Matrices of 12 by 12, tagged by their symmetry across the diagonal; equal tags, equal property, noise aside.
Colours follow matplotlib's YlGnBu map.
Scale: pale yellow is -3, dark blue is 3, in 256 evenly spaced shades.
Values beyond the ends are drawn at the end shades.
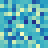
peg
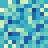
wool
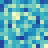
wool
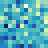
peg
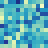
peg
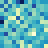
wool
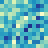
wool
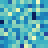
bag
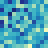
wool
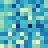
bag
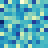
peg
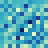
wool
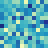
peg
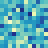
peg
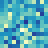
bag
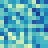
peg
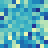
peg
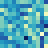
bag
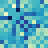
wool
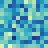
bag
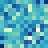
wool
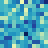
bag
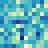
bag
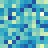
bag
